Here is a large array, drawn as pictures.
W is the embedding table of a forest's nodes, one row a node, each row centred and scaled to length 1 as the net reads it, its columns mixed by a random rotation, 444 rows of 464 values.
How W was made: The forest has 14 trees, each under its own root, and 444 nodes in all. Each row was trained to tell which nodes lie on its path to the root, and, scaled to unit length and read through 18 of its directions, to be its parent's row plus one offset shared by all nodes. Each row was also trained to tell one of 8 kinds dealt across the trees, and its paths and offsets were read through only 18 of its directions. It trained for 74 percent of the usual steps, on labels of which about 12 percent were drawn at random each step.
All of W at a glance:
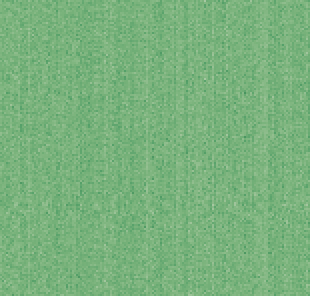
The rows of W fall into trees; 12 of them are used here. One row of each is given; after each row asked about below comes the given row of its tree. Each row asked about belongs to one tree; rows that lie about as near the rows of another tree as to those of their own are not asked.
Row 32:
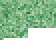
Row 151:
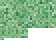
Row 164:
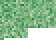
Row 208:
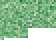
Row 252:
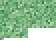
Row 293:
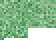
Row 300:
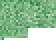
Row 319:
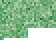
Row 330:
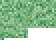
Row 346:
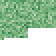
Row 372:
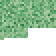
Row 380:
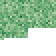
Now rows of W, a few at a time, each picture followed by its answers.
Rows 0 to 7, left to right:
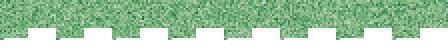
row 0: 293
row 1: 319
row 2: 319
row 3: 32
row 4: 252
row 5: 372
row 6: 32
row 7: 164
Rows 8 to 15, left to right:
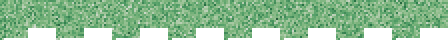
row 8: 252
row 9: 380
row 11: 164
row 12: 252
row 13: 346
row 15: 293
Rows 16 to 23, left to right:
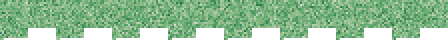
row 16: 380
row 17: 32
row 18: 151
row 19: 252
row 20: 300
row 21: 252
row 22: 32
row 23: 293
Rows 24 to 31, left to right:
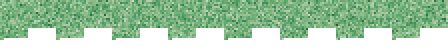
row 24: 32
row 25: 252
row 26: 151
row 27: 164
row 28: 372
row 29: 380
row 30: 372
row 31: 252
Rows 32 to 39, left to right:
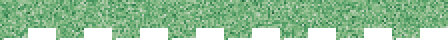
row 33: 346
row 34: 346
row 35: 32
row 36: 300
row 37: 380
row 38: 372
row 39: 164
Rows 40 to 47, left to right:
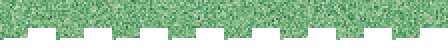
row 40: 32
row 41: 164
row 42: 293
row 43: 319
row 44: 380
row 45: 380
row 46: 346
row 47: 32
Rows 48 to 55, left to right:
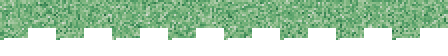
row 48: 32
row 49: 293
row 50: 164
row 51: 346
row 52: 380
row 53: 32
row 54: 252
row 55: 293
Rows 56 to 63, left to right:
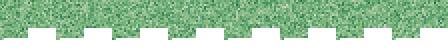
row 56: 346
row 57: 346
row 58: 32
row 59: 380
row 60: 164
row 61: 293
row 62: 164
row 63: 252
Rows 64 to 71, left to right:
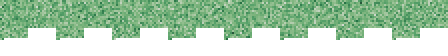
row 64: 164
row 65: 319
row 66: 380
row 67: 346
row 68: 293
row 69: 164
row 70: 372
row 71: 319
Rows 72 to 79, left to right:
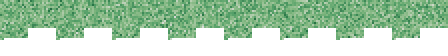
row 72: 346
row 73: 300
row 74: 380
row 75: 252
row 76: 319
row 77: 380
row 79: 319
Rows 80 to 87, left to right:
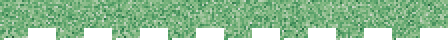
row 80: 32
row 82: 32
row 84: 151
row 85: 293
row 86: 380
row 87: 300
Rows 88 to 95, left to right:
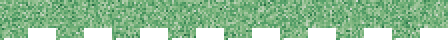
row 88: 319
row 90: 372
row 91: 293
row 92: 164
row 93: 252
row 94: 151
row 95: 372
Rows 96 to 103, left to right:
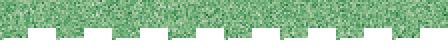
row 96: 346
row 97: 380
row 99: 32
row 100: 32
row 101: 164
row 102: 164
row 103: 380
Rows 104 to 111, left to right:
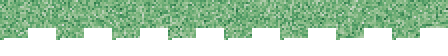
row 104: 346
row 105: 372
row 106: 300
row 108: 293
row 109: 319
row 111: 300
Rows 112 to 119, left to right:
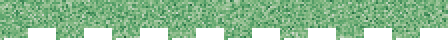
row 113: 319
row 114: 32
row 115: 300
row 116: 346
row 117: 164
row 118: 319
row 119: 372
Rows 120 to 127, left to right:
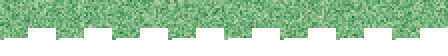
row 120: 346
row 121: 252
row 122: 346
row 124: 346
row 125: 346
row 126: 372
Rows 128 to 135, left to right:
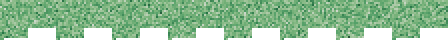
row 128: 32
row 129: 372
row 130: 300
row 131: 252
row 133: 164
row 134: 32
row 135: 346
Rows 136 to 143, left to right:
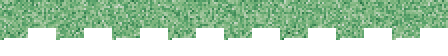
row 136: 164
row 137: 346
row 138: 293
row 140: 164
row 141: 293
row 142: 319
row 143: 252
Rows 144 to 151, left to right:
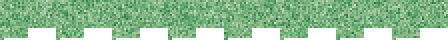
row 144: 346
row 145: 164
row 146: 346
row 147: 372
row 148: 252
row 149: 346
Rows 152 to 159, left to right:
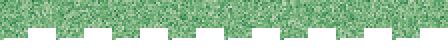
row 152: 372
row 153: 252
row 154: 208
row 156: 164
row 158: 164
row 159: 252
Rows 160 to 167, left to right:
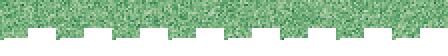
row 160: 300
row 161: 372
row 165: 293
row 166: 319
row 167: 252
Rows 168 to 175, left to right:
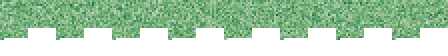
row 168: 300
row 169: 300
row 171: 346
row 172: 380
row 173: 293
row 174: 293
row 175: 32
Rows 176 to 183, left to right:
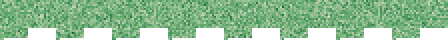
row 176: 380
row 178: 346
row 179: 300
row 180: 293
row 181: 164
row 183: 151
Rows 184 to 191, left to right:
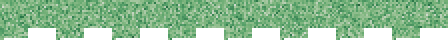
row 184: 252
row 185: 372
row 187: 300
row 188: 346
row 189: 164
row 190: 164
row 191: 300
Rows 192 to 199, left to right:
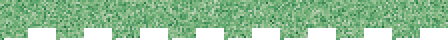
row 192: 300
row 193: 372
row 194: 293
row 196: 372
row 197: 164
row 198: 151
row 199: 208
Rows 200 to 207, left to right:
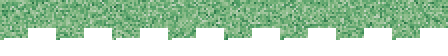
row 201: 164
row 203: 380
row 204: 300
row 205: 300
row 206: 380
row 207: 208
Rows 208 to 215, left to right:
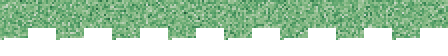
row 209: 252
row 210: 164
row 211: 319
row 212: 164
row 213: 164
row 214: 252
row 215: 300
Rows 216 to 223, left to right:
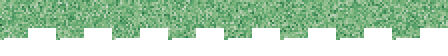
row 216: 208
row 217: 300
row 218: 380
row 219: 346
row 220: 293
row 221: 372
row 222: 300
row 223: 372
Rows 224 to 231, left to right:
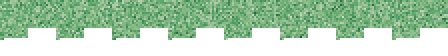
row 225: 346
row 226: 293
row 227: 346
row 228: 380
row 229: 346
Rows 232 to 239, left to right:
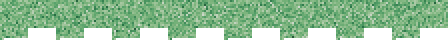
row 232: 32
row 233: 252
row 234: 293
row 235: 300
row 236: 164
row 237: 32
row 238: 164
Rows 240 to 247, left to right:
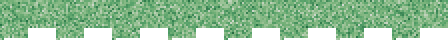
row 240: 372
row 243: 252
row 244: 151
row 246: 380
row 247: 164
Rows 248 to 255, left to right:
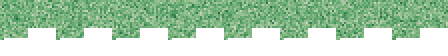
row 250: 346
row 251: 32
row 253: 151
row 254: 32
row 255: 372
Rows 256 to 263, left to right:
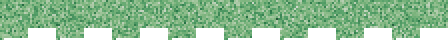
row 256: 346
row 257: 372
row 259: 346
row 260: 319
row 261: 346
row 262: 252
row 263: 372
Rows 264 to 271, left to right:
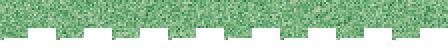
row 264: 346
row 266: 252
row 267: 164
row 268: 300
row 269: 164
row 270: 380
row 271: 293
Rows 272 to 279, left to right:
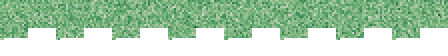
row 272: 380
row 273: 164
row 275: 164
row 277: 151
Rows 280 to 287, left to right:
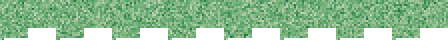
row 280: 346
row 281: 346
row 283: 372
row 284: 380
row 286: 151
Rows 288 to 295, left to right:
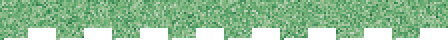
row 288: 300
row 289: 372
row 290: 372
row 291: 252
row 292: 252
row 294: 252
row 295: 380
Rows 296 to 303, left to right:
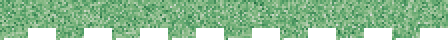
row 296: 372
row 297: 380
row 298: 372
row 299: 252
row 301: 319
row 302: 32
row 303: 32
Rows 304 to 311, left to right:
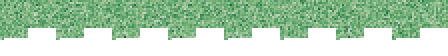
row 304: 300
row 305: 346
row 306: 32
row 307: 32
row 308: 300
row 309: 319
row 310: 32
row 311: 346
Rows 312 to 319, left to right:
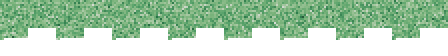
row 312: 32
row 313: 380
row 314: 32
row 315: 380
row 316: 252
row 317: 252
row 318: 319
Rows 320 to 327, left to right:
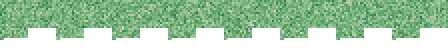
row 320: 252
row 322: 208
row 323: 32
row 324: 319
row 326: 208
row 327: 346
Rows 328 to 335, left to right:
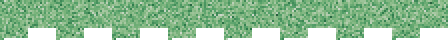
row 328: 208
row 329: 372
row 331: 300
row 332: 380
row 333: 300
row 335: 346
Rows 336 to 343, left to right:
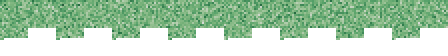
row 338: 208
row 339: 164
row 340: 164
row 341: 164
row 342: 380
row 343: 32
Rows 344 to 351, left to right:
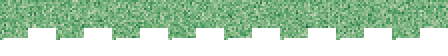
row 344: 252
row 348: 32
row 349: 164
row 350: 293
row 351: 252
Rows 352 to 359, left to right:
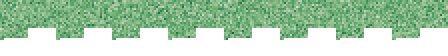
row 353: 32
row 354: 346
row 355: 346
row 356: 293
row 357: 380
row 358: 208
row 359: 252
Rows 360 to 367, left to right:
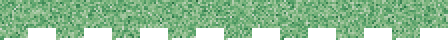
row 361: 380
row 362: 372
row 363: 380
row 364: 380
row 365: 293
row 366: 346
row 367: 293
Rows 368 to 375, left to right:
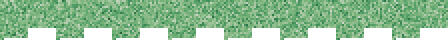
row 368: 208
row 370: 151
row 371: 380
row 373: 300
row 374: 164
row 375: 164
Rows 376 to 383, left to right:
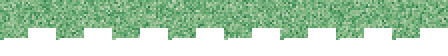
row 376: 252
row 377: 32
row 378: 380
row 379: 319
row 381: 346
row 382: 252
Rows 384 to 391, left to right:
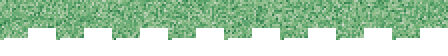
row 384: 252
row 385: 293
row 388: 293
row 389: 372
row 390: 252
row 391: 372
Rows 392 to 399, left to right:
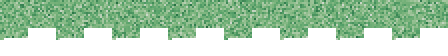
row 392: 380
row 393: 319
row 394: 380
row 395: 164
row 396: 319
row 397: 380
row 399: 380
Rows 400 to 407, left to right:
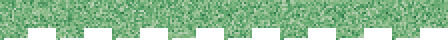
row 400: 164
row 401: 208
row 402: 252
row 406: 32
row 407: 252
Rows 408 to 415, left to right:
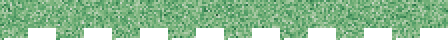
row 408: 300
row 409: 151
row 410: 380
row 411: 380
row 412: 164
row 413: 164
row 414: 151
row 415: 346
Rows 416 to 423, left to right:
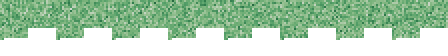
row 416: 346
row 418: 32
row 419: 300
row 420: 293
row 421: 372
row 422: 293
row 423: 252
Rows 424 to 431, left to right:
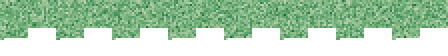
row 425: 300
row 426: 32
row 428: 380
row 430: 346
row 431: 32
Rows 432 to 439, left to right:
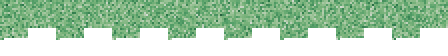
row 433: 319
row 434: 32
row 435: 380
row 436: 380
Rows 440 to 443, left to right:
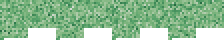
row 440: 293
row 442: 252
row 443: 164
